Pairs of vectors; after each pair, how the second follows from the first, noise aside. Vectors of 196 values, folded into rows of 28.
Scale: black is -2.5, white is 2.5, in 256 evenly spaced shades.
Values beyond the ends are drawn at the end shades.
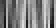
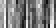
negated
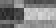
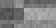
shrunk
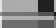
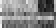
copied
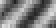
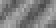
shrunk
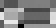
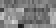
shrunk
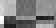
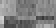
shrunk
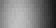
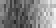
negated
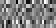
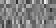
shrunk
